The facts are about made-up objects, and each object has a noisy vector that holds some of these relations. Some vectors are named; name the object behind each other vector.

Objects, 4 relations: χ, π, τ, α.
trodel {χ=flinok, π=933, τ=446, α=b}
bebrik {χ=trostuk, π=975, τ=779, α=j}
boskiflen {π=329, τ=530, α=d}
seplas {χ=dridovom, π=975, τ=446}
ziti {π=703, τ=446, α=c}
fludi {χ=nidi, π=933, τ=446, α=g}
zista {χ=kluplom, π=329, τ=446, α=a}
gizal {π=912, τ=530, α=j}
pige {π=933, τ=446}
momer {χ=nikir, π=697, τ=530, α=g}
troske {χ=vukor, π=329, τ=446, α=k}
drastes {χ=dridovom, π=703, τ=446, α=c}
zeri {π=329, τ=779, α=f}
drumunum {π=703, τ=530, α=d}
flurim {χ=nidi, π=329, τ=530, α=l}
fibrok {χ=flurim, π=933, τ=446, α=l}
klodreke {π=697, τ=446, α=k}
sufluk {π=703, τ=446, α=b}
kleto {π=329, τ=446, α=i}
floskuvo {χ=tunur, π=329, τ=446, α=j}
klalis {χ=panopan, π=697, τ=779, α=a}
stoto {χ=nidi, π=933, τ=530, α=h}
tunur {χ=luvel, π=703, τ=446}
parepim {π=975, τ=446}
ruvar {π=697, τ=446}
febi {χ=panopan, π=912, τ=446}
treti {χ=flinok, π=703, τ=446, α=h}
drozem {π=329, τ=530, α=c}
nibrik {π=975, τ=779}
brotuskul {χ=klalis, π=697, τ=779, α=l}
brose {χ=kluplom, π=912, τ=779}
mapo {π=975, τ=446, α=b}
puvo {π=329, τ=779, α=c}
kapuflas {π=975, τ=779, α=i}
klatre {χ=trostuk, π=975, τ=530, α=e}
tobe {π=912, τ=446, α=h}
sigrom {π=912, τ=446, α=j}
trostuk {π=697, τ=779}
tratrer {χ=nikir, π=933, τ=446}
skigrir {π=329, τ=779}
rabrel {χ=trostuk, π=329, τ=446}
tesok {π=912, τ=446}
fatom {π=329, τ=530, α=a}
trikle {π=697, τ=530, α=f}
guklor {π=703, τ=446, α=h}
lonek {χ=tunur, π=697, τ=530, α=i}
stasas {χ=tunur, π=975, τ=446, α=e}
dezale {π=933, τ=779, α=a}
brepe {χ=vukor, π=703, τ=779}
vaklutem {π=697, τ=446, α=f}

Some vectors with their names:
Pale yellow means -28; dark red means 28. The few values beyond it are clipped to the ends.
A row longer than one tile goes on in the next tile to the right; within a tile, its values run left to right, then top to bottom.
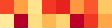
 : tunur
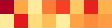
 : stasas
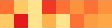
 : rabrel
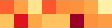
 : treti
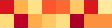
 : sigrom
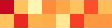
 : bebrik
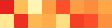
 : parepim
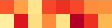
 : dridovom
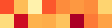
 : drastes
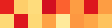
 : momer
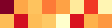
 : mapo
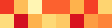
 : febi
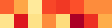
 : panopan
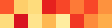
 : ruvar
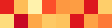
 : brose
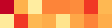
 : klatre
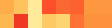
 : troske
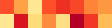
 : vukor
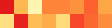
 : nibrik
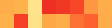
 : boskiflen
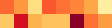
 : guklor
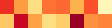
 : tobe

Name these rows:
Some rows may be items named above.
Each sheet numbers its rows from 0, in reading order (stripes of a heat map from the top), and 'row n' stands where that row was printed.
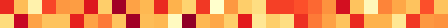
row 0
brose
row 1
sufluk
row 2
klodreke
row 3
bebrik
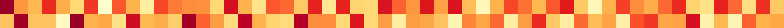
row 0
sufluk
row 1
ziti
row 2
sigrom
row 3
momer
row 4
fludi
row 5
pige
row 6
floskuvo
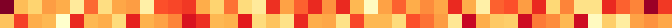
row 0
trodel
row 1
drumunum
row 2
brotuskul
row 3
seplas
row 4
tesok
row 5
lonek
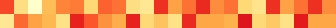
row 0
fibrok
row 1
brotuskul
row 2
brotuskul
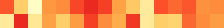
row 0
kapuflas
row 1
troske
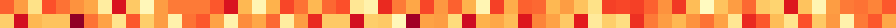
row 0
guklor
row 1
dezale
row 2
fludi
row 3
vaklutem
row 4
brepe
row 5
klodreke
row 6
stoto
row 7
dezale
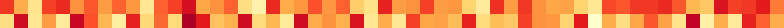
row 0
luvel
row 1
nidi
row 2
zeri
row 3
puvo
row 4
flurim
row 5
kleto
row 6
trostuk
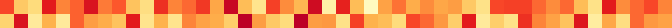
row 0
klalis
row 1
fatom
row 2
gizal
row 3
seplas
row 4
klodreke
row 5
skigrir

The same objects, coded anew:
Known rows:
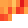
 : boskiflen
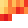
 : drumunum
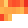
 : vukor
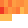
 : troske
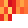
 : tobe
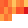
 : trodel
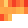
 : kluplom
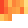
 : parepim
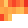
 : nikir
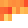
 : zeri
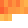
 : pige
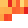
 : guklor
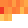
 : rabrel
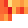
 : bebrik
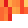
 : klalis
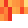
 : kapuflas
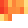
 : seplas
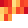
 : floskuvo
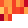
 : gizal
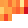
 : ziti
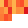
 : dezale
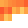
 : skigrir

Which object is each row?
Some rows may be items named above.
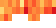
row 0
ziti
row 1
trodel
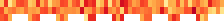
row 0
flurim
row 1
treti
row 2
kleto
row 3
stasas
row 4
tobe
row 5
mapo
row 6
sufluk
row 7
trostuk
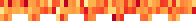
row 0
luvel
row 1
drastes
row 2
tunur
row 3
stoto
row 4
gizal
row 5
drozem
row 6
fludi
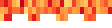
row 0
lonek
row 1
fatom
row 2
fibrok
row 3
dezale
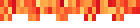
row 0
tesok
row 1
bebrik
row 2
momer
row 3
brose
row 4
sigrom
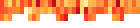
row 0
trikle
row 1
luvel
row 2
klatre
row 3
stoto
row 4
brotuskul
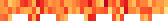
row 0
drozem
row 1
tobe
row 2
puvo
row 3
lonek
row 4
febi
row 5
nibrik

